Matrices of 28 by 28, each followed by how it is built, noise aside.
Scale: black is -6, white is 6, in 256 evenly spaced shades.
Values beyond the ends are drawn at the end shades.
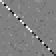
diagonal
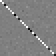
diagonal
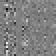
uneven columns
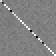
diagonal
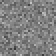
noise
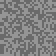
noise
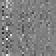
uneven columns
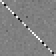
diagonal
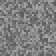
noise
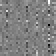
uneven columns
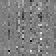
uneven columns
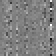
uneven columns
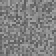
noise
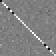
diagonal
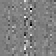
uneven columns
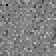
noise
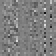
uneven columns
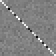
diagonal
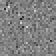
noise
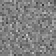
noise
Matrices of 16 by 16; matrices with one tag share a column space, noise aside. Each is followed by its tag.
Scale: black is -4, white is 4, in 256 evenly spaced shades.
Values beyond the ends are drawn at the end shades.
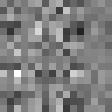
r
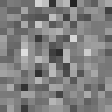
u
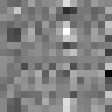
r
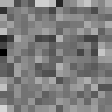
u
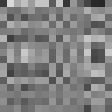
u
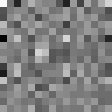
u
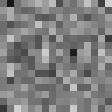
u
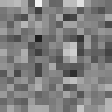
u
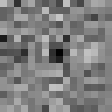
u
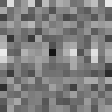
u
